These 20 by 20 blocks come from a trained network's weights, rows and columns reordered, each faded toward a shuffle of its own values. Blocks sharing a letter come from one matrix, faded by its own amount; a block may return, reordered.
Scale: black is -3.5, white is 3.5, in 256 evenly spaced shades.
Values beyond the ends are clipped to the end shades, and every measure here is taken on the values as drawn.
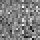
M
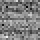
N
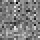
M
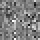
M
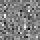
M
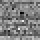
N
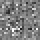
M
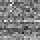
N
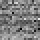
N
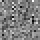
M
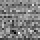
N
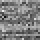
N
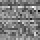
N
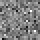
M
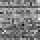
N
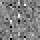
M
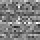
N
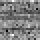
N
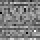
N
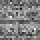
N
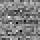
N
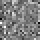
M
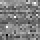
N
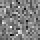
M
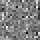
M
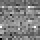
N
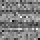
N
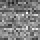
N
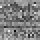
N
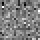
M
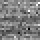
N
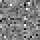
M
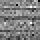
N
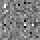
M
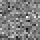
M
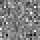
M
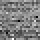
N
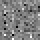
M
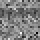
N
